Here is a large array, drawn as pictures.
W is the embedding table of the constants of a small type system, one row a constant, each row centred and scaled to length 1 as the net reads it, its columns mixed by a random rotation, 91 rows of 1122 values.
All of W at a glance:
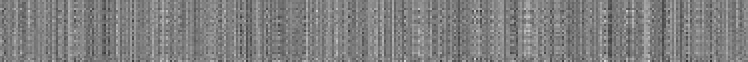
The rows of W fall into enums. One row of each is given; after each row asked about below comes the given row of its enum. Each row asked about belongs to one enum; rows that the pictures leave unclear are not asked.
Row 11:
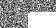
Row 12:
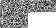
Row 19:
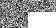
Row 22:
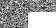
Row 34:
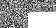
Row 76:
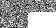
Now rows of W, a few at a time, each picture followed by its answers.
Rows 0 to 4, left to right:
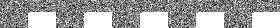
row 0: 22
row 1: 76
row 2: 11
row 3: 12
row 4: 34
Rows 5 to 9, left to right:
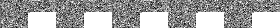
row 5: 19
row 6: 22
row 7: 19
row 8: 11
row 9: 22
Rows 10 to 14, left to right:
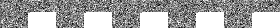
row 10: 19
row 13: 76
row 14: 12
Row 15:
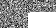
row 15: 34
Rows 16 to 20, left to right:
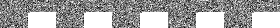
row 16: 34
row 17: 22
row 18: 11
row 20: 34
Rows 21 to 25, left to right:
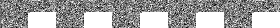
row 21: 19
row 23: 11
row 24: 12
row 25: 19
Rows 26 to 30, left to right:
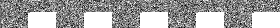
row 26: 19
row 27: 34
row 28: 22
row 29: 76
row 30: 11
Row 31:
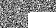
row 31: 11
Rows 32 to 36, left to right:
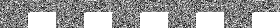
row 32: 22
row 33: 19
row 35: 34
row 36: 19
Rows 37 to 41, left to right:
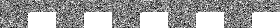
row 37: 76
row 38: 22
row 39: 19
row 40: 11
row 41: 22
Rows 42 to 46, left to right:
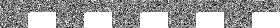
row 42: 11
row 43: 76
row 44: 12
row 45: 12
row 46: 19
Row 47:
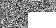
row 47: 19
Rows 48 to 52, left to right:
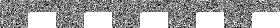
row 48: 12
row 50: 12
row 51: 19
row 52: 76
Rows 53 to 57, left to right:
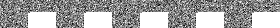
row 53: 11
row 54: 11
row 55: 12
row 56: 34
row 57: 22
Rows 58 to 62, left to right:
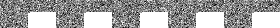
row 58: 11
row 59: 12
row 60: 76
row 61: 12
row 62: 12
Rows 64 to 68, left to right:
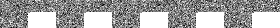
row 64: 76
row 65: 12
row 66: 12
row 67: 34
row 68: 11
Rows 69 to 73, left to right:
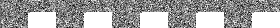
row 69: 19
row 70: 76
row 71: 11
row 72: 11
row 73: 76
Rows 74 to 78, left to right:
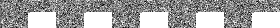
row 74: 19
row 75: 12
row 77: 11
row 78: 76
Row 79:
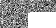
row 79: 12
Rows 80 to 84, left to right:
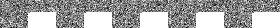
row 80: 76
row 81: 11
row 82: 12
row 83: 12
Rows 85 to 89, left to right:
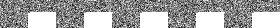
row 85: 11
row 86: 19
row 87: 34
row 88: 76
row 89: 34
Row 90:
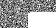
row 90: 11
